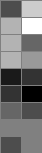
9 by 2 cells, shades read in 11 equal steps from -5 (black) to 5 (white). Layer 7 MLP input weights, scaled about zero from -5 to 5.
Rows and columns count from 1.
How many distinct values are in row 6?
2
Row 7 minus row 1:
1 -5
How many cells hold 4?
0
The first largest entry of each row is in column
2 2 1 1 2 1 1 1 2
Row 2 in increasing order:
2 5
